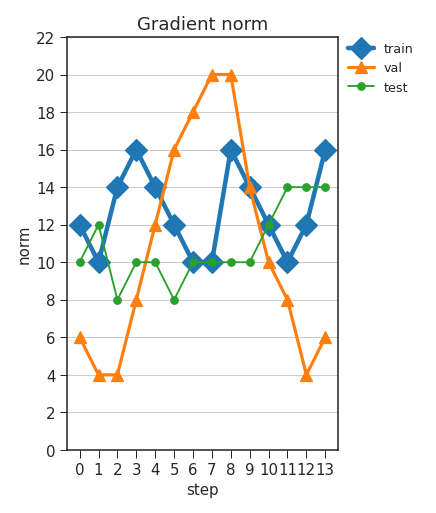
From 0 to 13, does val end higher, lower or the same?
the same
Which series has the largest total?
train
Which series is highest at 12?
test
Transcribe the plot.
Title: Gradient norm
x-axis: step, ticks 0 1 2 3 4 5 6 7 8 9 10 11 12 13
y-axis: norm, ticks 0 2 4 6 8 10 12 14 16 18 20 22
Legend: train, val, test
Values:
train: 12 10 14 16 14 12 10 10 16 14 12 10 12 16
val: 6 4 4 8 12 16 18 20 20 14 10 8 4 6
test: 10 12 8 10 10 8 10 10 10 10 12 14 14 14
